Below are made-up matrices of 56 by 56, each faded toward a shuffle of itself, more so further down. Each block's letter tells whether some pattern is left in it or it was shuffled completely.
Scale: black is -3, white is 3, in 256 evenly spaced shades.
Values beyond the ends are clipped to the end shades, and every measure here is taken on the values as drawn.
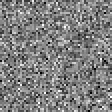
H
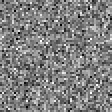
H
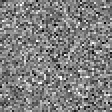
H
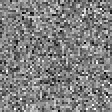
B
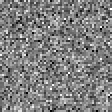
B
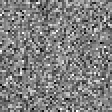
H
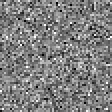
H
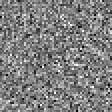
H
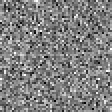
B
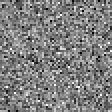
H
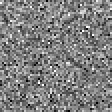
H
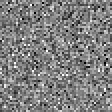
B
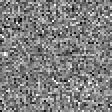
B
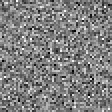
H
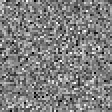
B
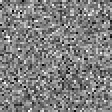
H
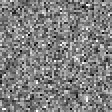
B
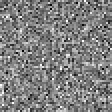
H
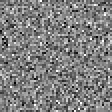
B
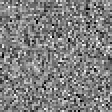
B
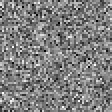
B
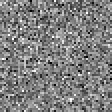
H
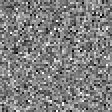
B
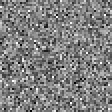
H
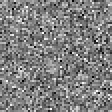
H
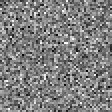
H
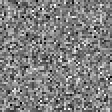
H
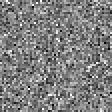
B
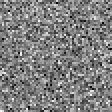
H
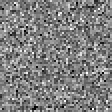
H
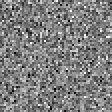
H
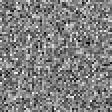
H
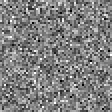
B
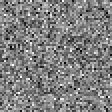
H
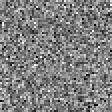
H
